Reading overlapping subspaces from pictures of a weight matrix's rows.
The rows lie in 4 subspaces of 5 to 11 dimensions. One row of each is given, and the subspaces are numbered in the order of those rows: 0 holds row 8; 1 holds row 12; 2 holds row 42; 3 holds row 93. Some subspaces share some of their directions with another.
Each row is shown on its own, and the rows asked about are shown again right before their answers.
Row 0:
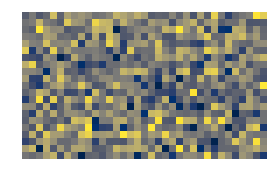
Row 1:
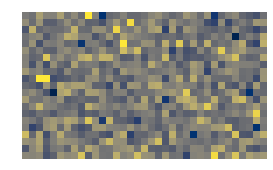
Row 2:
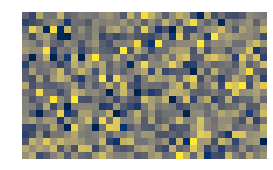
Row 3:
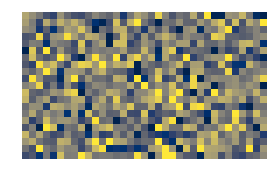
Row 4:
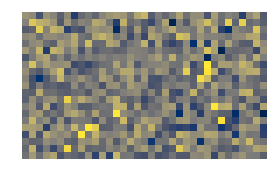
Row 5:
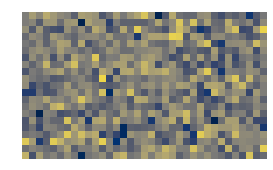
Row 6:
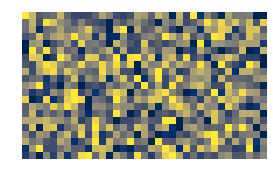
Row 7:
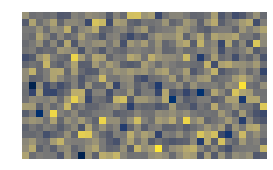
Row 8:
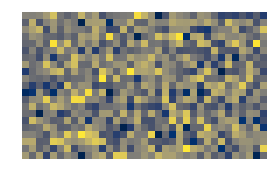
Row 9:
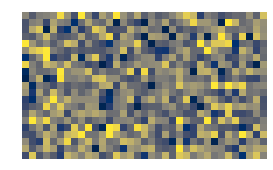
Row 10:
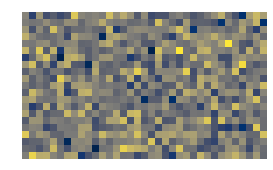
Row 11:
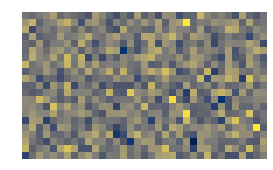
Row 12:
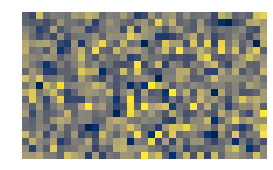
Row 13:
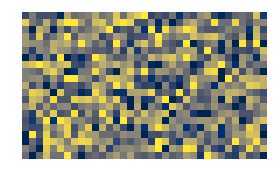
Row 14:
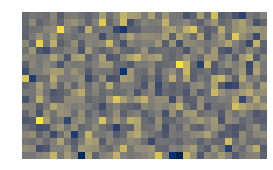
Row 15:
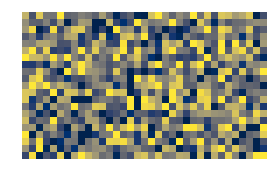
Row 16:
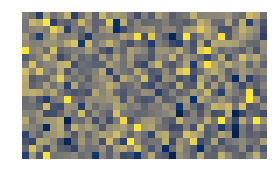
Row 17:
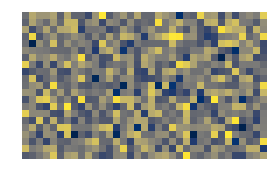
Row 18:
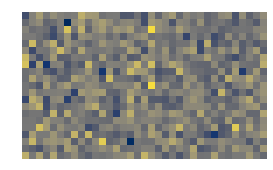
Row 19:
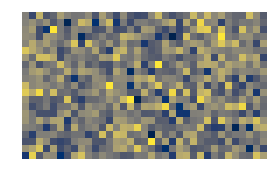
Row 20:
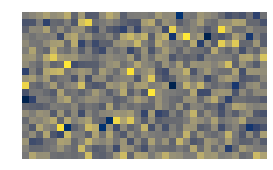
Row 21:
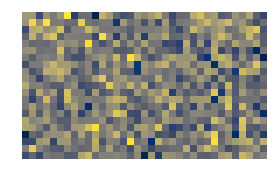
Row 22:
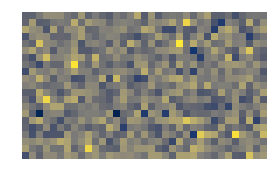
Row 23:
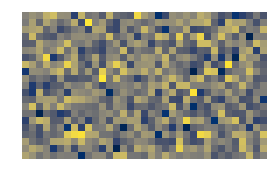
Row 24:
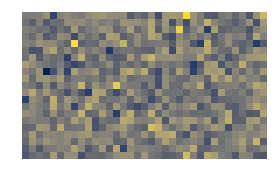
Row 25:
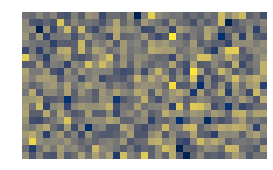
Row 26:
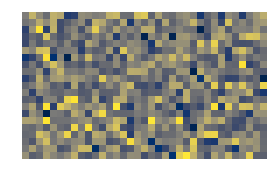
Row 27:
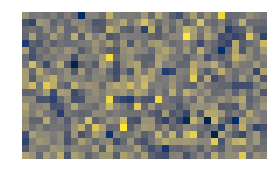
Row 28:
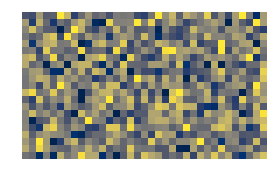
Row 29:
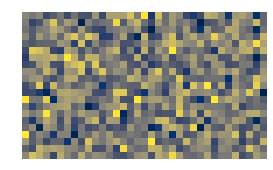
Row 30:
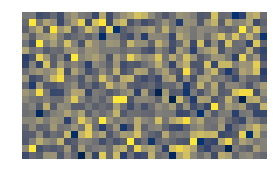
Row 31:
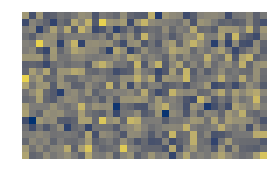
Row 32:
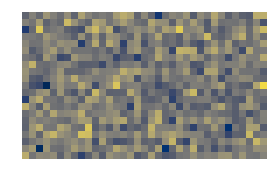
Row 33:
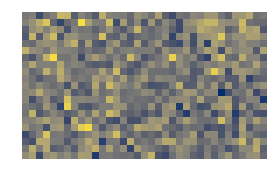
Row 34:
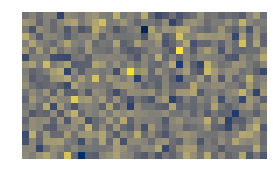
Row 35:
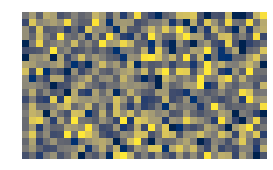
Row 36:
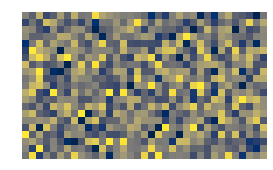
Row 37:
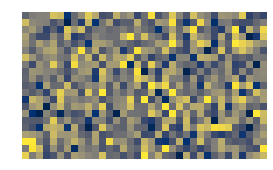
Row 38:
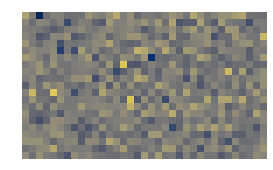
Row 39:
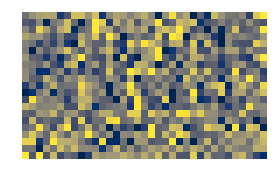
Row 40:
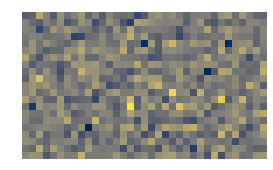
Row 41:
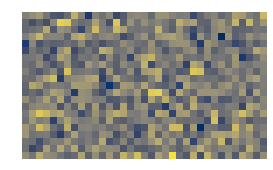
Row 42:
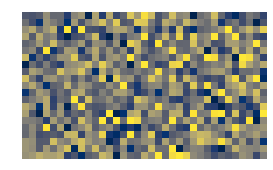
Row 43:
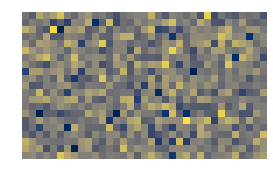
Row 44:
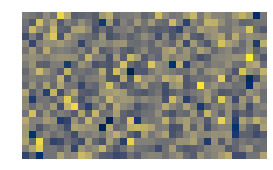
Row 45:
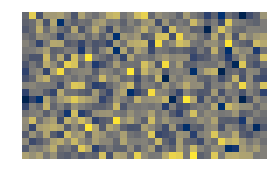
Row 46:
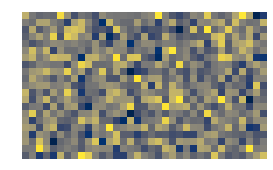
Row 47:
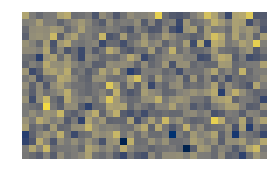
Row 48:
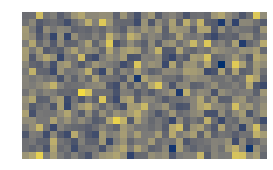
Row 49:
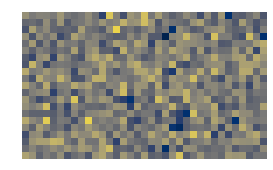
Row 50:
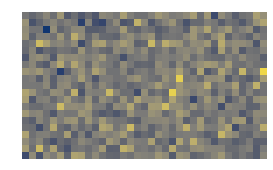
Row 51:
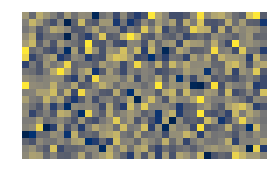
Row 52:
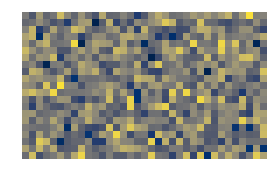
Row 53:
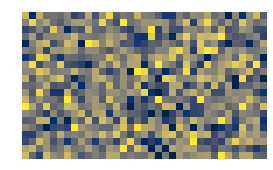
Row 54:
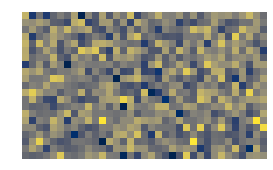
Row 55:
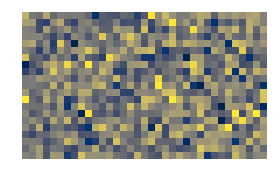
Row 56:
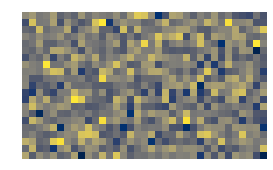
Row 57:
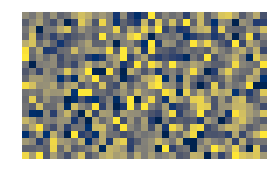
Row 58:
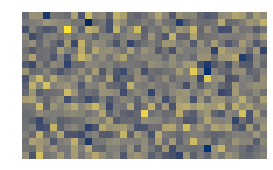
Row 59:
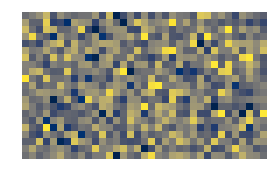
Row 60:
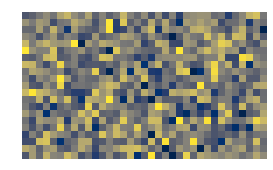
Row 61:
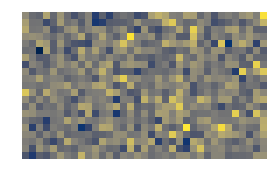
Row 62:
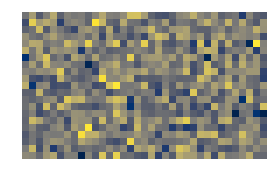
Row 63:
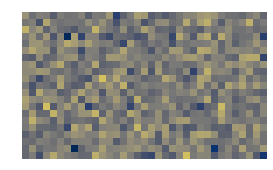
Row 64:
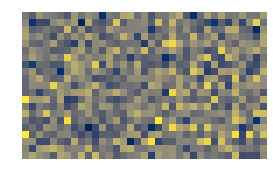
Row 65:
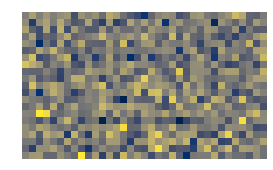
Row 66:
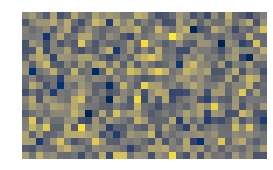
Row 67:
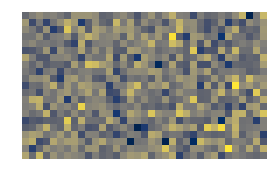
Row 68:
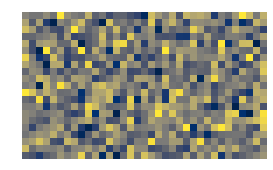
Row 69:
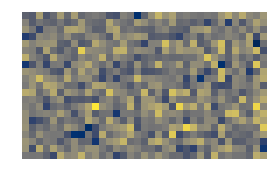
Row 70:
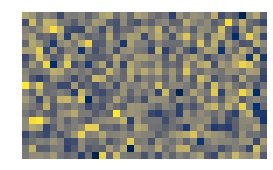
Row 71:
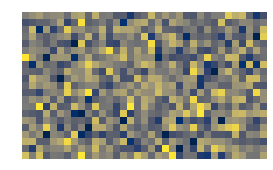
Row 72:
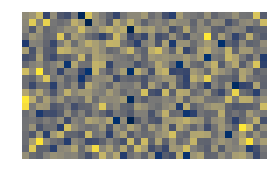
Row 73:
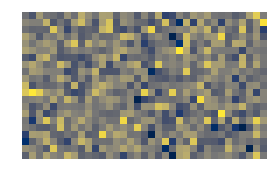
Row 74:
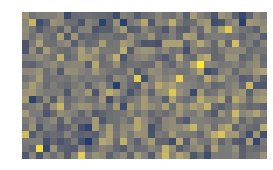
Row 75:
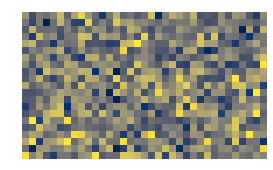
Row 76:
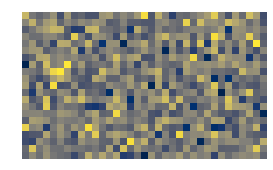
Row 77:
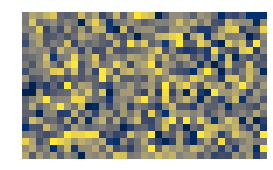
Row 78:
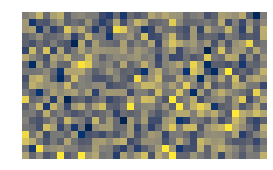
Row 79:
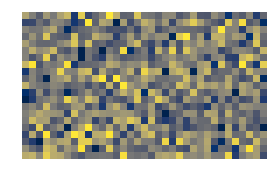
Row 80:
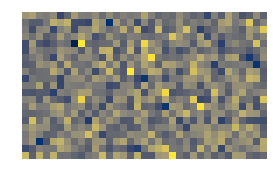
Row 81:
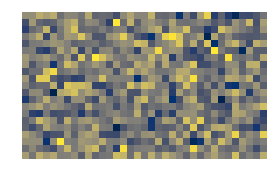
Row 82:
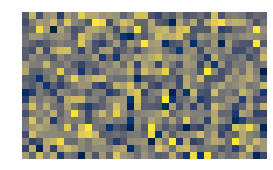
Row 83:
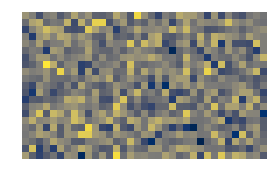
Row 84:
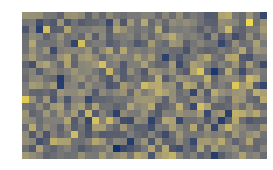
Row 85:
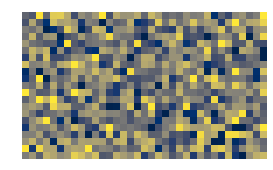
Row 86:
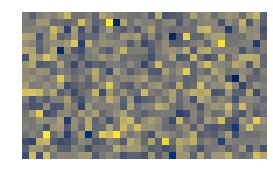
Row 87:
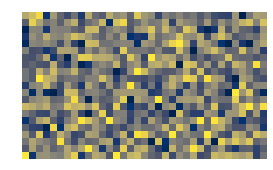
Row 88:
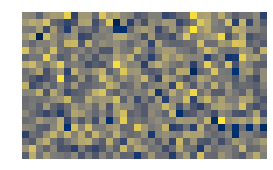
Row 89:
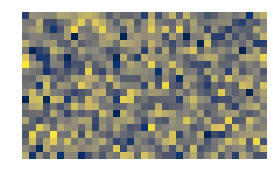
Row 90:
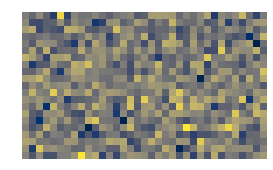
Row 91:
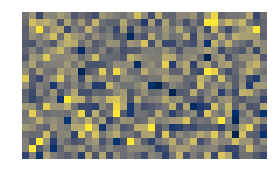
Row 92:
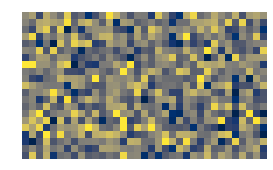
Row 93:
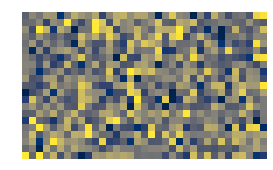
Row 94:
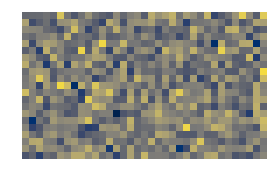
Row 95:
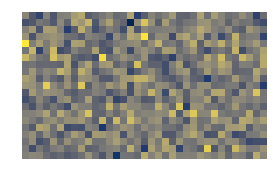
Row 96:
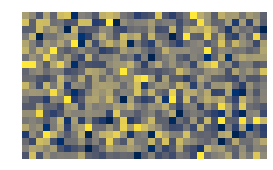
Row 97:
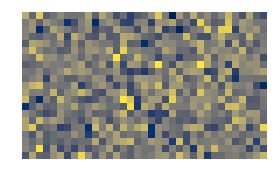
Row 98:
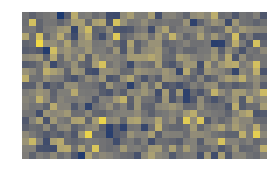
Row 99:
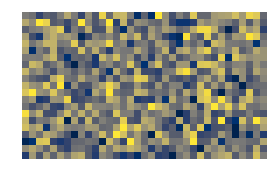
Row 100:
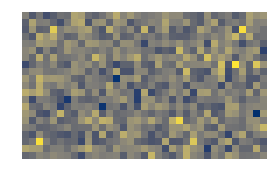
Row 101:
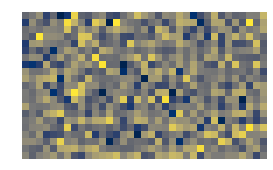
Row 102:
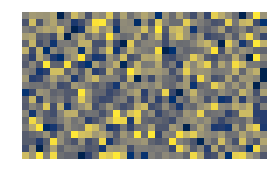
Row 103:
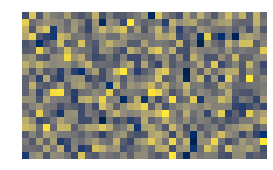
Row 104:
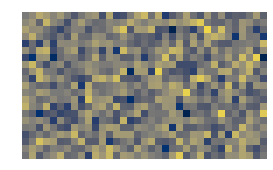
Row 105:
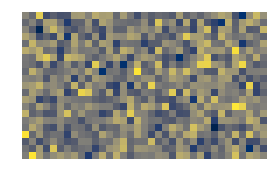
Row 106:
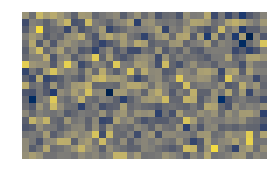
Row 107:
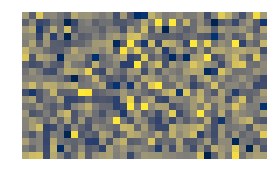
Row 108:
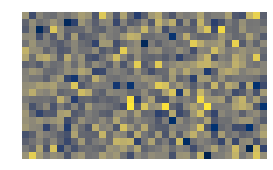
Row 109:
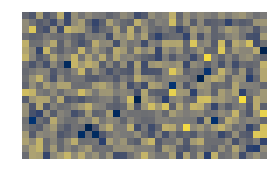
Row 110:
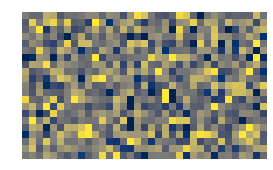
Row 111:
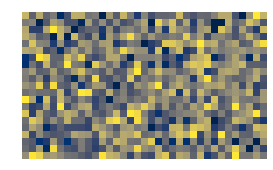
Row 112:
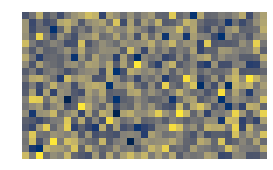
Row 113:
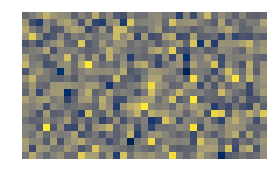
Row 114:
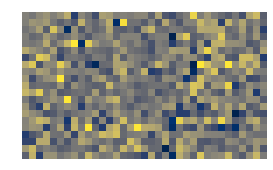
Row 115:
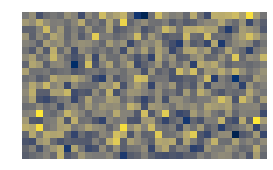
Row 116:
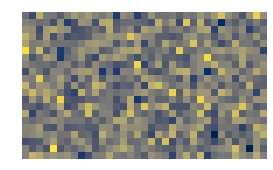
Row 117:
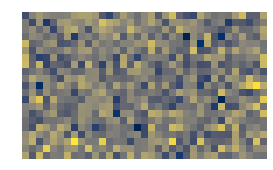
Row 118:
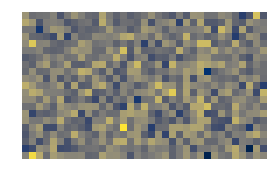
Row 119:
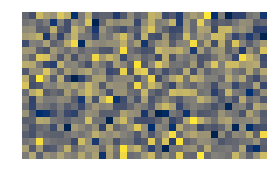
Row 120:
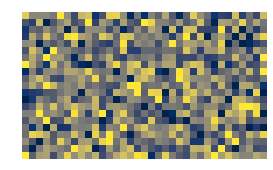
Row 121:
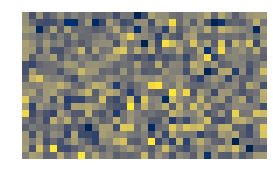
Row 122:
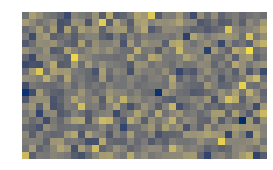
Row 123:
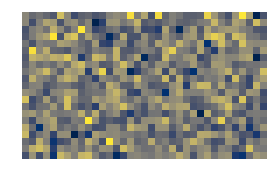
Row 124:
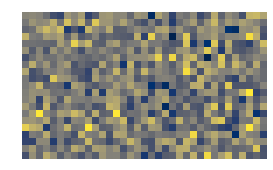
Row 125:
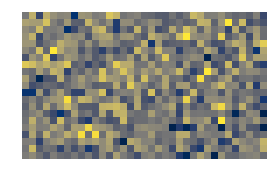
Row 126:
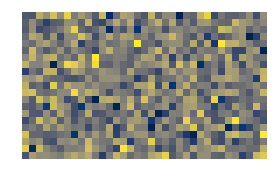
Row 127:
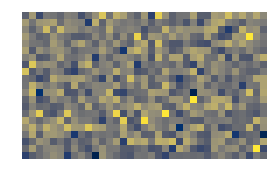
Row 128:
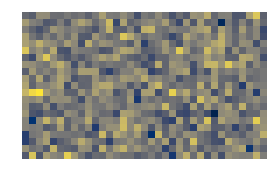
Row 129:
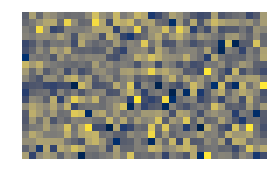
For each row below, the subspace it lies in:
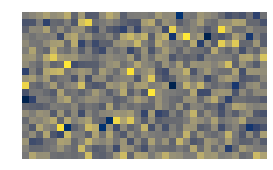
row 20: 2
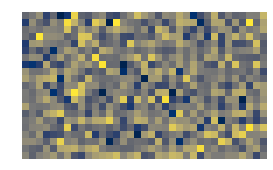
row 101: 0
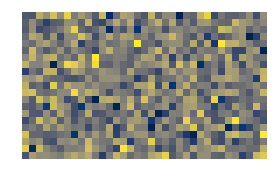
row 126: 2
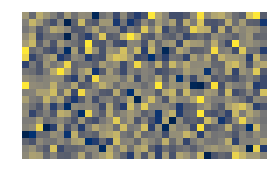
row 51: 1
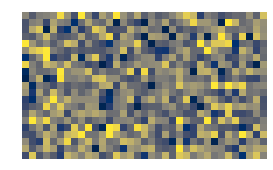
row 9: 2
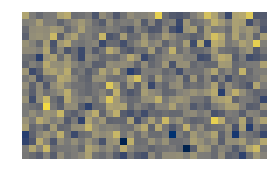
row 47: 1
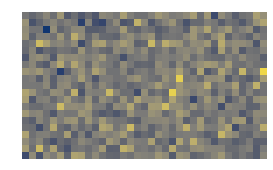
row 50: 1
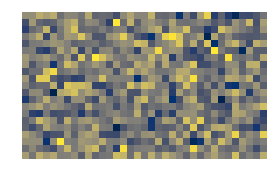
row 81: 2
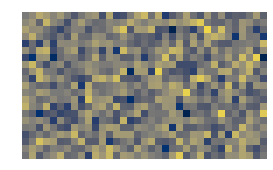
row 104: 2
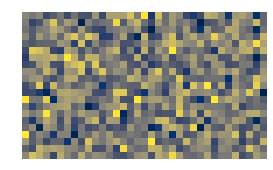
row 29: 1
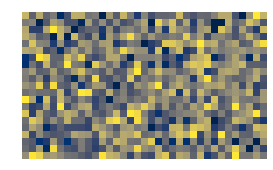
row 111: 1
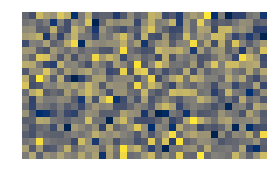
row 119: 2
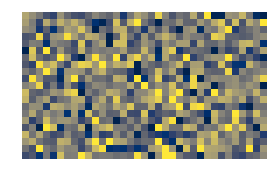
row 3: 3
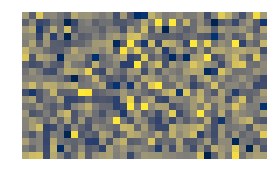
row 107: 3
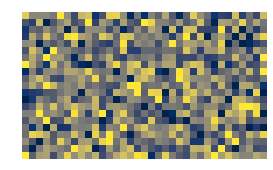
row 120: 2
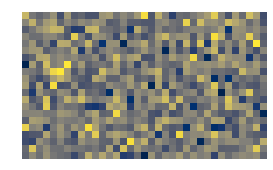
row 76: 1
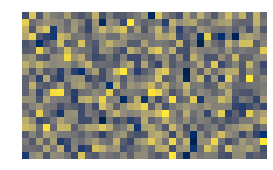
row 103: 2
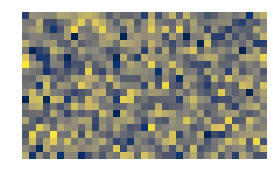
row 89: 1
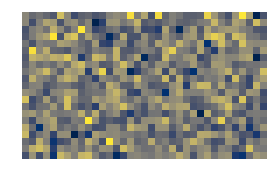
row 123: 1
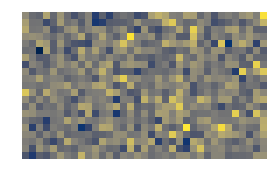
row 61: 1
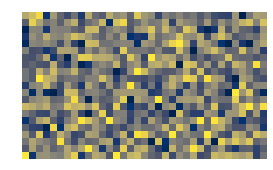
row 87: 2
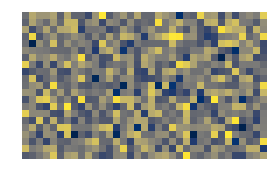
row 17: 2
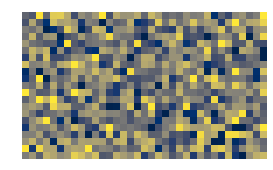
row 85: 2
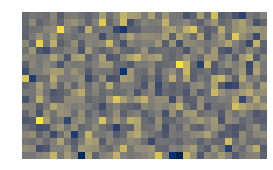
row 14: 2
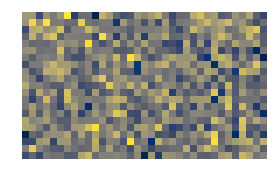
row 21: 1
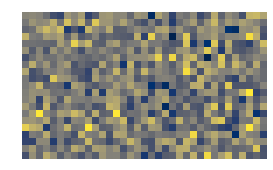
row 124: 0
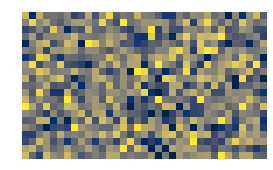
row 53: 2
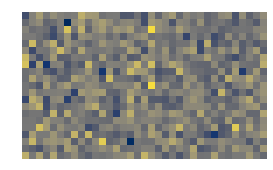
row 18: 1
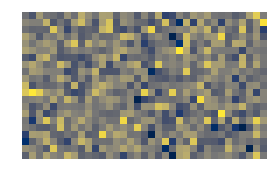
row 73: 3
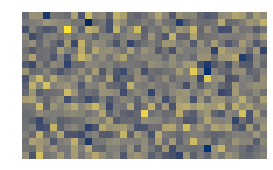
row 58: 2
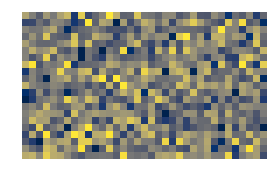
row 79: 2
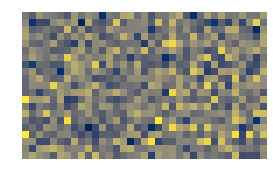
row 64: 1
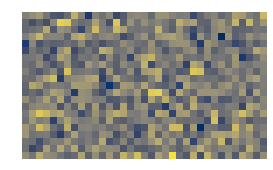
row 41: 0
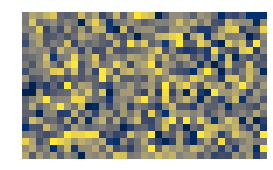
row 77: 0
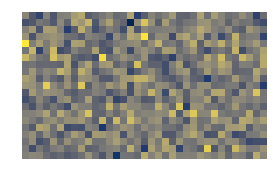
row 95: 2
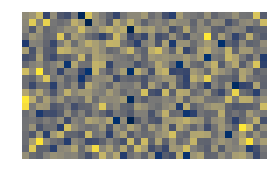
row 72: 2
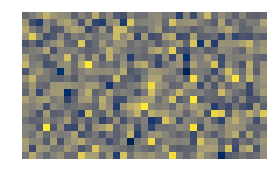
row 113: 2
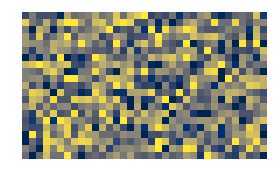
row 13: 3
